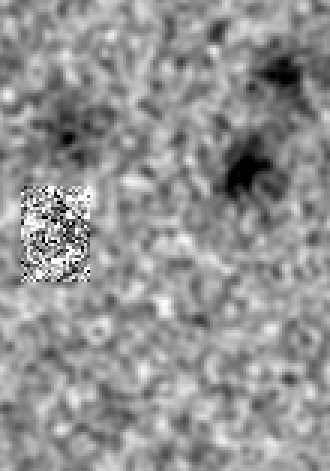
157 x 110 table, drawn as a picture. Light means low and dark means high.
Grain: blotchy. Mirror symmetry: none. Average level on the scale: 40%. Odd patch: rougher, in the middle left. Roughest part: middle left. Bumps: three.
